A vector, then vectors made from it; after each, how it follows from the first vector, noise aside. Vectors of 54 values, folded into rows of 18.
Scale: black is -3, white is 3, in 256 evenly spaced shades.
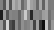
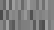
shrunk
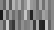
copied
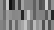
reversed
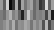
reversed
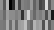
reversed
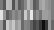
sign-scrambled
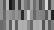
reversed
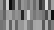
reversed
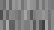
shrunk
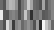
sign-scrambled
